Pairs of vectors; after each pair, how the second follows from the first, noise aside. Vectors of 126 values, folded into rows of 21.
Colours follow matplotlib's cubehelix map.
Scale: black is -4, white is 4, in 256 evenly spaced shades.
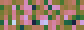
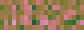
shrunk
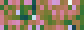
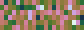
shuffled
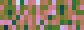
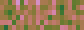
shrunk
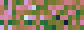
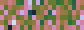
shuffled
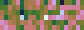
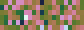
shuffled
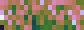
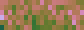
shrunk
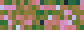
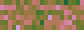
shrunk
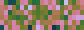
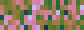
shuffled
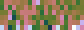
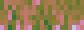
shrunk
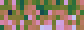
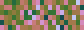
shuffled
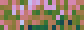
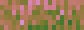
shrunk
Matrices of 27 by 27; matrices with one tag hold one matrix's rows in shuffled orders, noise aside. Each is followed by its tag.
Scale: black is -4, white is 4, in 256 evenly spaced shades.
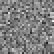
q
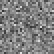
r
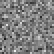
r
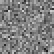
q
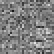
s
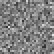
q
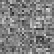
s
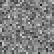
r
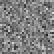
q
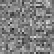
s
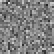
q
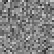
q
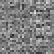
s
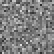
r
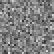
q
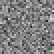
q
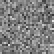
q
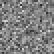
r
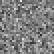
r
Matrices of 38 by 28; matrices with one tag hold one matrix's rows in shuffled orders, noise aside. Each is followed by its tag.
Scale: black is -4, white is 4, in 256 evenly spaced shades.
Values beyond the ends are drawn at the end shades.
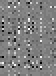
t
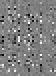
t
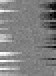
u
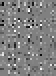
t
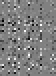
t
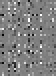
t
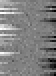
u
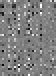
t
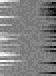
u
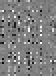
t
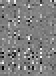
t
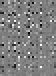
t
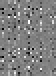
t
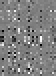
t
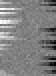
u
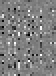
t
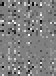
t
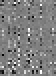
t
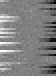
u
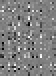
t
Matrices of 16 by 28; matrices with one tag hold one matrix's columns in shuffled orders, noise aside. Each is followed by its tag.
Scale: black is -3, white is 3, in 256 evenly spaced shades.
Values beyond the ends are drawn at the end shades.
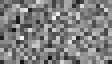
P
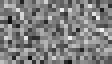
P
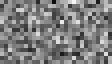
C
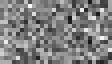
P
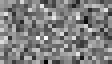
P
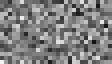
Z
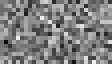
Z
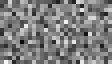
Z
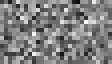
C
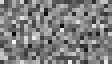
Z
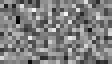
P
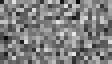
C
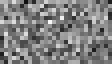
C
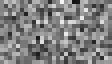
C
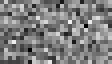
Z
